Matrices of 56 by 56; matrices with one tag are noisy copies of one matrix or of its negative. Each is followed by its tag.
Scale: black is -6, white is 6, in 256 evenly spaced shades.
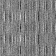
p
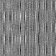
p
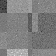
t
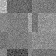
t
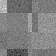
t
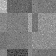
t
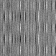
p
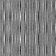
p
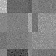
t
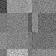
t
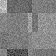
t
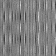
p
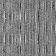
p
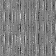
p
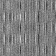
p
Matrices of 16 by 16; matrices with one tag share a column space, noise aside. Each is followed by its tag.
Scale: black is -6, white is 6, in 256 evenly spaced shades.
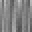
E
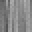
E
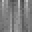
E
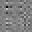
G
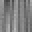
E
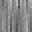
E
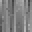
E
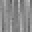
E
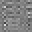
G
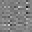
G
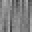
E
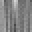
E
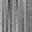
E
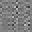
G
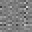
G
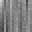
E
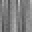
E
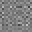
G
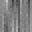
E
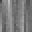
E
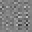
G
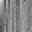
E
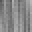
E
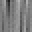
E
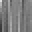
E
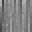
E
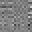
G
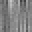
E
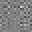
G
